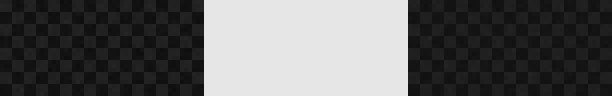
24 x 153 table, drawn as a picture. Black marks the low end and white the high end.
It is made of 1 by 3 panels. Panel 1,1: very low, checkered, faint in contrast. Panel 1,2: very high, flat. Panel 1,3: very low, checkered, faint in contrast.
